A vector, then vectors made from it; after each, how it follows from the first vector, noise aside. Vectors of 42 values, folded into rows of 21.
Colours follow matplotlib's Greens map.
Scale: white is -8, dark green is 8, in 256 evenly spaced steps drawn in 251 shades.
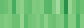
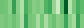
scaled up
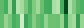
scaled up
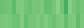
shrunk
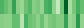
scaled up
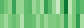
scaled up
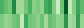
scaled up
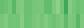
shrunk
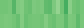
shrunk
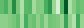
scaled up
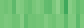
shrunk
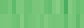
shrunk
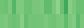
shrunk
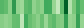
scaled up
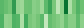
scaled up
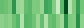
scaled up
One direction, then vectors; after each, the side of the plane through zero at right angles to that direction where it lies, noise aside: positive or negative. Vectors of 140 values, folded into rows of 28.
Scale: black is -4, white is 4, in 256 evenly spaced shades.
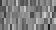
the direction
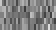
negative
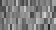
positive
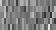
negative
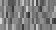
negative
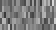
positive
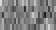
negative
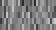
positive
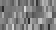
positive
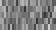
negative
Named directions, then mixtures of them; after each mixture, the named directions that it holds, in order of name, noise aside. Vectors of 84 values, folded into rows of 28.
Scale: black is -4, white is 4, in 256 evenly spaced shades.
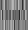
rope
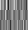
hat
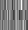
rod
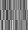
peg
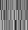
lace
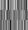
hat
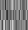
peg, rope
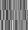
peg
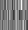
rod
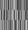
hat, lace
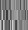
lace, peg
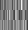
lace, rod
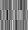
peg, rod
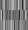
rope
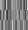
hat, peg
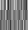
hat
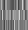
rope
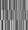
hat, peg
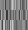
peg, rope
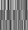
hat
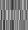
peg, rope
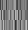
lace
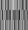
hat, rope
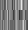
rod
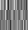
hat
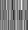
rod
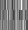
rod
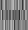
rope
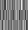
peg, rod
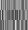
lace, rope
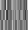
hat, peg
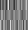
hat, peg
